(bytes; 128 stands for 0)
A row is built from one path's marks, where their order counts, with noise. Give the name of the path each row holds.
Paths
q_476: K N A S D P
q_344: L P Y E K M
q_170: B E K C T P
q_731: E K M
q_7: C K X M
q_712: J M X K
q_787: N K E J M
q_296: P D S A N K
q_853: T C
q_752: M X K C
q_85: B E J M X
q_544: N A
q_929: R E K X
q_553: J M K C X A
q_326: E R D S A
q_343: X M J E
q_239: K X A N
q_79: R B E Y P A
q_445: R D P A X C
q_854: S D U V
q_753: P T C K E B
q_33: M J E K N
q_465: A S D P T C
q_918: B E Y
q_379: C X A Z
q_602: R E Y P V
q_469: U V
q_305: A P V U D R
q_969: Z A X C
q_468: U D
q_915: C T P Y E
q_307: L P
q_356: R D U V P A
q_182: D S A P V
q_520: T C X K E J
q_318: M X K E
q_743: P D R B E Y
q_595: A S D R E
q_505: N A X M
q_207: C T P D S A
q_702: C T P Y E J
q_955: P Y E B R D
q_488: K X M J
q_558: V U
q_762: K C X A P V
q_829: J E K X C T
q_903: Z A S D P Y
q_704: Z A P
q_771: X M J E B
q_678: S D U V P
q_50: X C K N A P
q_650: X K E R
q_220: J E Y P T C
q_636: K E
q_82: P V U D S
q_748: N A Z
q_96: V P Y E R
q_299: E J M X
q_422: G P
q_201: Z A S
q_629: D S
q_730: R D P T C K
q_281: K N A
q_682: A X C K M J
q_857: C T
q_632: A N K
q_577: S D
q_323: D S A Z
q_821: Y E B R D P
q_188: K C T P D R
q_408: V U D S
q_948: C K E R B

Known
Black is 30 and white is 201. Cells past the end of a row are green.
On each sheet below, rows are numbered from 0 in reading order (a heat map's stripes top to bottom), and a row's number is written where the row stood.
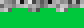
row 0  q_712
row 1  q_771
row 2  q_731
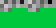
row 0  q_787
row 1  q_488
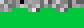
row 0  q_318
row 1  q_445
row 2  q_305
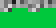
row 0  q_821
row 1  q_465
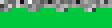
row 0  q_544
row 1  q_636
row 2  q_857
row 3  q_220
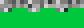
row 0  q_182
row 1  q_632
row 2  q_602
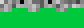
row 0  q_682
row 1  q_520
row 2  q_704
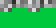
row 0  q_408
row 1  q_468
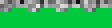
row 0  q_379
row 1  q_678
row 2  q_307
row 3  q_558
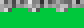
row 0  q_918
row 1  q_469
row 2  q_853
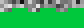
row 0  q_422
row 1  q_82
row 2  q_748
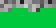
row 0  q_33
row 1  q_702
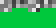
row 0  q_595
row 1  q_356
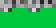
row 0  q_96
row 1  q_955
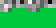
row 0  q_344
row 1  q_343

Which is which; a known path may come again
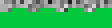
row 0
q_170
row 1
q_379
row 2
q_821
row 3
q_465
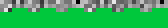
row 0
q_79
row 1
q_854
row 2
q_553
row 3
q_323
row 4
q_201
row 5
q_505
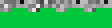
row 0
q_7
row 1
q_356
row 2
q_752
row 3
q_829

